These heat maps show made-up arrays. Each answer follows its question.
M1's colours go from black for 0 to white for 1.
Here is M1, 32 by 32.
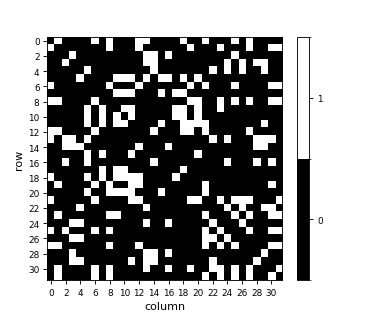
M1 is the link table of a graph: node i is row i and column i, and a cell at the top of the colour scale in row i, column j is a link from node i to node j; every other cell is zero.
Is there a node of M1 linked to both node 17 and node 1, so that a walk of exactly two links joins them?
no
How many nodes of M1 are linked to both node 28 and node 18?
0
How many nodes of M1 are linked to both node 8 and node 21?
8
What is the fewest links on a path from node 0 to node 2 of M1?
2
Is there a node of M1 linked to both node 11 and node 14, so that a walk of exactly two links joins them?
yes
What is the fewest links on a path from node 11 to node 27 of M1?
2
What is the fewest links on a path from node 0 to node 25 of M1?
1
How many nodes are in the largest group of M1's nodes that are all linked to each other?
6
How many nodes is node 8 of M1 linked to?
10
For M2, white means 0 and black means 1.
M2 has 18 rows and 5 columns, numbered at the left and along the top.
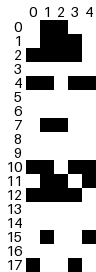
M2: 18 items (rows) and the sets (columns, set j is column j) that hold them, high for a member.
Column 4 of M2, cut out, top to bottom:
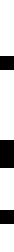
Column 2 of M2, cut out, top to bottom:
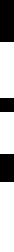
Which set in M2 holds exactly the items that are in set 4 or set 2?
1
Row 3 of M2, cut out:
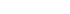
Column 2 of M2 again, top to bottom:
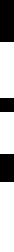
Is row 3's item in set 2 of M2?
no
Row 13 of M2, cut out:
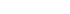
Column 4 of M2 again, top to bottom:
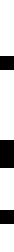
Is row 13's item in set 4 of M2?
no
